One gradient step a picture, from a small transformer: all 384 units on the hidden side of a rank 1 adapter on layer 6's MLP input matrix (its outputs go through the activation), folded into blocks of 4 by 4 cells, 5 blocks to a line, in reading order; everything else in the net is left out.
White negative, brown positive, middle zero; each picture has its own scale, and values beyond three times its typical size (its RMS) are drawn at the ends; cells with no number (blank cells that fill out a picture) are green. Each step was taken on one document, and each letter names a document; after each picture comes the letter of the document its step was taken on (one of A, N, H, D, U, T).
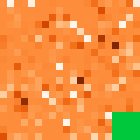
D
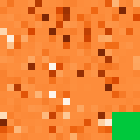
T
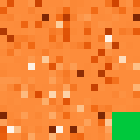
T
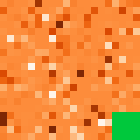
T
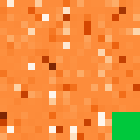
T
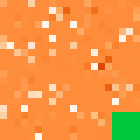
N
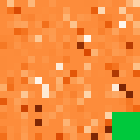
D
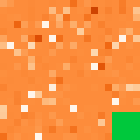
N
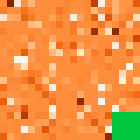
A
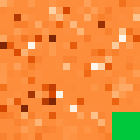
N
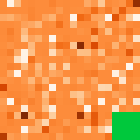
A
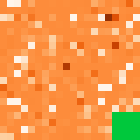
A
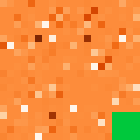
N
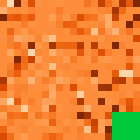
A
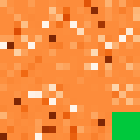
N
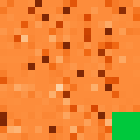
T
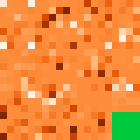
N
